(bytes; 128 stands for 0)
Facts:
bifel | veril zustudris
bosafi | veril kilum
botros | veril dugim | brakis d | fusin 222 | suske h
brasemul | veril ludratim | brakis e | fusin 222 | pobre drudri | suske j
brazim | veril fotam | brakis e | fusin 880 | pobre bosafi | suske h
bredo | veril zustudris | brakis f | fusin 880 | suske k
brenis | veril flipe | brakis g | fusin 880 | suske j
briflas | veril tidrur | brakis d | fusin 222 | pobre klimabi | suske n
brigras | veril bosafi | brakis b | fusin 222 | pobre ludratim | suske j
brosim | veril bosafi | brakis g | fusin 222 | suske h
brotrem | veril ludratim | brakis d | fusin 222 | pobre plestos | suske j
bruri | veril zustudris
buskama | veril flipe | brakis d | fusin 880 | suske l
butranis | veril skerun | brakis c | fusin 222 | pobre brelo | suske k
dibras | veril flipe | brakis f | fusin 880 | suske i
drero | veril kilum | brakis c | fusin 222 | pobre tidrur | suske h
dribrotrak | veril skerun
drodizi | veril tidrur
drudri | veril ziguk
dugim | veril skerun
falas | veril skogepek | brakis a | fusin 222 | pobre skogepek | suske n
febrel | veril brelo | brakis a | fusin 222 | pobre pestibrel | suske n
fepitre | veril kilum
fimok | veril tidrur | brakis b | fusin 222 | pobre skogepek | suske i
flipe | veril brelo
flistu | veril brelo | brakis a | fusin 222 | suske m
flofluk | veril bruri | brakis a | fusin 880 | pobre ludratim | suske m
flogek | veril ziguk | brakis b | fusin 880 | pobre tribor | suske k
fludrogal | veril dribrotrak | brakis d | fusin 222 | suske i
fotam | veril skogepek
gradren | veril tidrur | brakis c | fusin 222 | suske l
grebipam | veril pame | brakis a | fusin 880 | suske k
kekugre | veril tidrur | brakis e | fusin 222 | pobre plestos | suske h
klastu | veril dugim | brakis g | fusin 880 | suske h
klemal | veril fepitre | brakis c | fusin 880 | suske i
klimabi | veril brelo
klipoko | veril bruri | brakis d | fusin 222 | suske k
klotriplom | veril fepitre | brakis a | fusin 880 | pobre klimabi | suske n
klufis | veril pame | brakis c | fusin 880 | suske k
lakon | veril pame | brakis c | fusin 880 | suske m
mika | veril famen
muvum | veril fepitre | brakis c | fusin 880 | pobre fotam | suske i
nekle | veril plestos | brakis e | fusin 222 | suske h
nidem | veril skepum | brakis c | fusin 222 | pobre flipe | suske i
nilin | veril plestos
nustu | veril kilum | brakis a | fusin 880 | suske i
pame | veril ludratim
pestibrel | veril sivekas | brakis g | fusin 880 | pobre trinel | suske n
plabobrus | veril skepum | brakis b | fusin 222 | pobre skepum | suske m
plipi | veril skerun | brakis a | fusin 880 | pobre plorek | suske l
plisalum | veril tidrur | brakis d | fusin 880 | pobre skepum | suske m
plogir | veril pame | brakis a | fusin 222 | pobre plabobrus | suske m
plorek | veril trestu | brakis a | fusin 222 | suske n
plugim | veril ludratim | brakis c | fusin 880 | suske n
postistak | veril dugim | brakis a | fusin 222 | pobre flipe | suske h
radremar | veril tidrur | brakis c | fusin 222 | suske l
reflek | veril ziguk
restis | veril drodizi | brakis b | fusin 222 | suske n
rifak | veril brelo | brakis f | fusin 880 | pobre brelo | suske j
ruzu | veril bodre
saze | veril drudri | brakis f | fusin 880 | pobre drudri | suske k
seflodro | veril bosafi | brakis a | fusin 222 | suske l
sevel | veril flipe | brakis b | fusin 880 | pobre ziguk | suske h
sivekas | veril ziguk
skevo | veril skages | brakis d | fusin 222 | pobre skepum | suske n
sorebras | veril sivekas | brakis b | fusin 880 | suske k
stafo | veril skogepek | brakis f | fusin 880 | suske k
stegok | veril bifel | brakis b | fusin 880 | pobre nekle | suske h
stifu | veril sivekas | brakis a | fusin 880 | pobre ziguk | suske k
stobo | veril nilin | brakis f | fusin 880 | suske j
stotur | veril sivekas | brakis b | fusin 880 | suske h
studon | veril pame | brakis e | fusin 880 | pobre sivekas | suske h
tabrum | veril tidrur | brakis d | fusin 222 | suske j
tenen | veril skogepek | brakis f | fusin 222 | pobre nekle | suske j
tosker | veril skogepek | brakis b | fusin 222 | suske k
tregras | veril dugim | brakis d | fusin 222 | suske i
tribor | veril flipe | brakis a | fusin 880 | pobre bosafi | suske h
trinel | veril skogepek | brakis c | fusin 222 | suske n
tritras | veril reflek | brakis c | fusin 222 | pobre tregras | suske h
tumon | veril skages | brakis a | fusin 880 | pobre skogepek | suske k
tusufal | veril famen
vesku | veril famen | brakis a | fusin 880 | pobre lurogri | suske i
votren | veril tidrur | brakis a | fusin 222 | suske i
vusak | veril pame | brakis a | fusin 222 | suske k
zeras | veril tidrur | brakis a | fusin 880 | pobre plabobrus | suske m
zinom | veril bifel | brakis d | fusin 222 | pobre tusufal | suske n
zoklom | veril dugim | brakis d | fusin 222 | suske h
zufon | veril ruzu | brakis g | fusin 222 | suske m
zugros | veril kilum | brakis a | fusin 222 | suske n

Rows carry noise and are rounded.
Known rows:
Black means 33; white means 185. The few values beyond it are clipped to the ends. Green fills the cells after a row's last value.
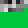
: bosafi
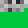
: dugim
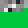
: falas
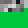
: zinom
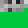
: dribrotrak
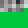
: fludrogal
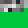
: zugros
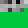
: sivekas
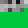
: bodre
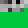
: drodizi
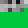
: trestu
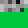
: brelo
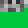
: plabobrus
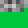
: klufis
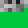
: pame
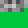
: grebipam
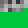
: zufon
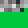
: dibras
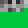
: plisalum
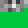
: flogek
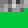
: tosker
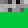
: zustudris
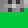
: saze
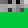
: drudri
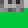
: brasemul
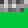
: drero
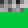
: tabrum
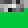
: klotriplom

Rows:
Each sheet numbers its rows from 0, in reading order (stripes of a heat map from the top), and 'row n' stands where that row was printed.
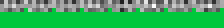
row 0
tritras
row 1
brenis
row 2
flistu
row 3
studon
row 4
zeras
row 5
tribor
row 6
brotrem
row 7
muvum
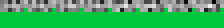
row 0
flofluk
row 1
rifak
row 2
butranis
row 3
nidem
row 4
restis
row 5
plugim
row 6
flipe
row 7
febrel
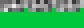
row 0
seflodro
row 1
plogir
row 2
klipoko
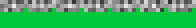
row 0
tumon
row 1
nekle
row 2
plipi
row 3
stotur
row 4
stifu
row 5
sevel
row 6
brosim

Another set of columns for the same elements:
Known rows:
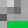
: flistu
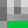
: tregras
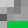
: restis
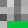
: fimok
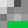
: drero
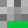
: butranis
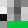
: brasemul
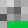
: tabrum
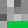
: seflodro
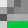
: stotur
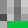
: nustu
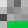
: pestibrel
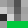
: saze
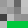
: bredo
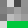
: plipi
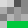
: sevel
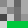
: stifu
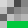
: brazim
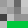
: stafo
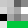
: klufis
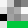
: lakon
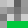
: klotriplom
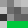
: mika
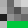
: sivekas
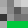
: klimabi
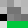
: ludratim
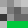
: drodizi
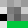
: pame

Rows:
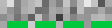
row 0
brigras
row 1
flofluk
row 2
votren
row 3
klastu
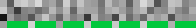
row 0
drudri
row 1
plorek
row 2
fludrogal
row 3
sorebras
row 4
flogek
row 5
stegok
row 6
plabobrus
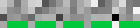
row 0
zufon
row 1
kekugre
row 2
tosker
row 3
postistak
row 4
vusak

